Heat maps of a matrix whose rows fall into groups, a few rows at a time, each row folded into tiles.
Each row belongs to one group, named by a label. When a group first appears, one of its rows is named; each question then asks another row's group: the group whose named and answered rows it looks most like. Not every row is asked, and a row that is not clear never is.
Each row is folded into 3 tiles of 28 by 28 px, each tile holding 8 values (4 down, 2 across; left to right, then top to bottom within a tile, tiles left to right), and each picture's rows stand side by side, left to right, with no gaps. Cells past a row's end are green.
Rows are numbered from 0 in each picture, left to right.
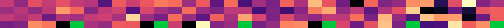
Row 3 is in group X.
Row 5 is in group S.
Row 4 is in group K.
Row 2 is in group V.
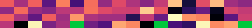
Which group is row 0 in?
V
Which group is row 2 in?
S
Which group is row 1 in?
X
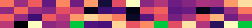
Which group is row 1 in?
S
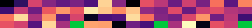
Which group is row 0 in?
K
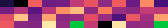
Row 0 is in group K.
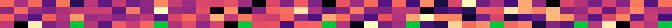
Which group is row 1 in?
K
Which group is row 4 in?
V
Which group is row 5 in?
S
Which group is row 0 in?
V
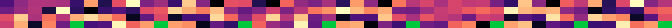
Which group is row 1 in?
S
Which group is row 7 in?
S
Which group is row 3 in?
K
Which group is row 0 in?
K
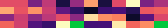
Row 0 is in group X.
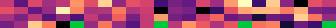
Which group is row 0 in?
X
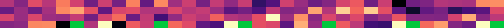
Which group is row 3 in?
K
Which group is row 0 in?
X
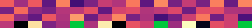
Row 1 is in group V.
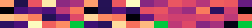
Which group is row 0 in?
S
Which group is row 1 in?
S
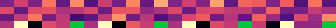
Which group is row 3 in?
V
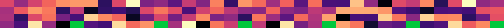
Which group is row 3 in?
V
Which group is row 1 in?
S
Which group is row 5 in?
S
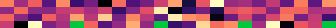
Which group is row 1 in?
K
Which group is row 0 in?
V
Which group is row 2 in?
S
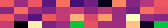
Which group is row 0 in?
V
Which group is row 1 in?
K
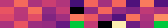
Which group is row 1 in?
V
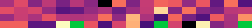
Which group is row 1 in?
K
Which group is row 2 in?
V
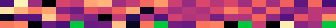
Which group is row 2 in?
X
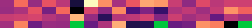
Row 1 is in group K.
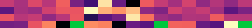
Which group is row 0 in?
X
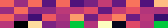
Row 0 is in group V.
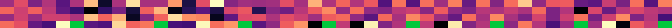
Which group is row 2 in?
S
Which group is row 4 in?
V
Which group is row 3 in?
X
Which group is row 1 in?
S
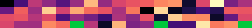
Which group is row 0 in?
K
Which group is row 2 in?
S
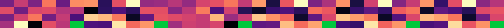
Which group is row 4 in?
S
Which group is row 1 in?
S
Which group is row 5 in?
S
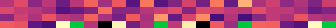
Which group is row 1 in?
V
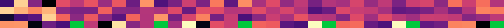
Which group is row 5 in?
X
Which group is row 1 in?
V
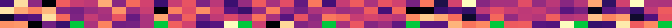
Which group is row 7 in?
S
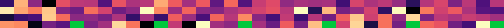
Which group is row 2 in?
V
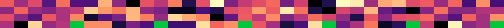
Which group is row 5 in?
V
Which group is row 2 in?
S
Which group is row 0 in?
V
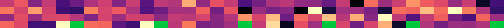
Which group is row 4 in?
K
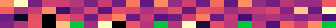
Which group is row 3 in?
K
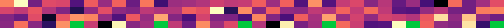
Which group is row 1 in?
V
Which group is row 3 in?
V
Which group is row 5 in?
K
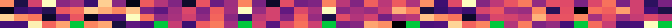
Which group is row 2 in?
K
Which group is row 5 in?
S
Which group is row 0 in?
S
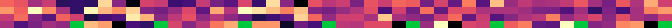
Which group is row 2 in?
K
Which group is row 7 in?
X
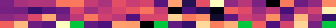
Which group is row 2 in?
S
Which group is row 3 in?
K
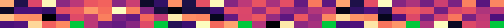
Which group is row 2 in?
S
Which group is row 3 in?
V
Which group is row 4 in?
S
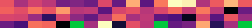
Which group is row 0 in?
X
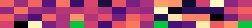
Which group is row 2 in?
S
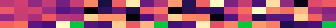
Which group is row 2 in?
S
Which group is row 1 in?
S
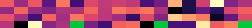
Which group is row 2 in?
S
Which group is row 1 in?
X
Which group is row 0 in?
V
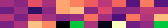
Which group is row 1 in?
V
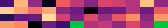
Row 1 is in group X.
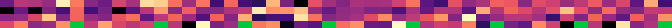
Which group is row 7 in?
V
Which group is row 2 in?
V
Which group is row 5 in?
K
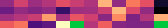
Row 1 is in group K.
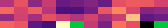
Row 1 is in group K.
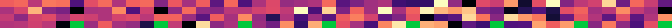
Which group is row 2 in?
V
